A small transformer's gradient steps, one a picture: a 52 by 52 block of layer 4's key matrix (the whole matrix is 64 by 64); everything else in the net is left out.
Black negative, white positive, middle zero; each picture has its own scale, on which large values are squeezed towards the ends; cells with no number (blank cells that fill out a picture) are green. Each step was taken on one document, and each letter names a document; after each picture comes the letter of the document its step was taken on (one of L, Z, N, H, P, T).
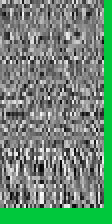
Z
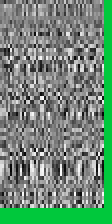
Z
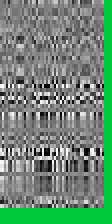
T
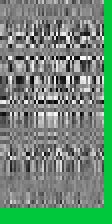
T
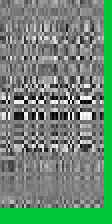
T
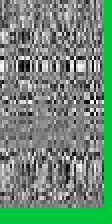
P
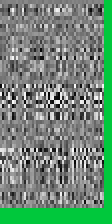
Z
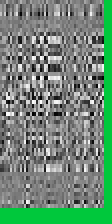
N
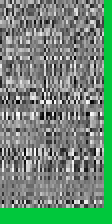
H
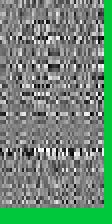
N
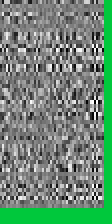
P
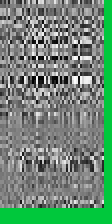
T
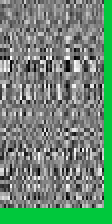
Z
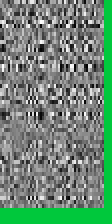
P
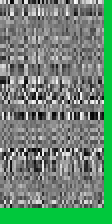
H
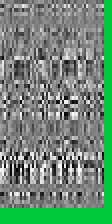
Z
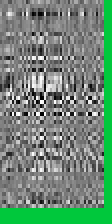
N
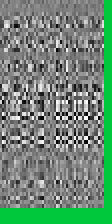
P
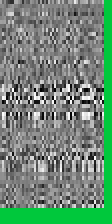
H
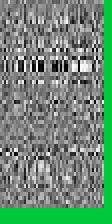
P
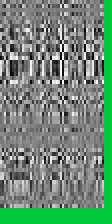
Z
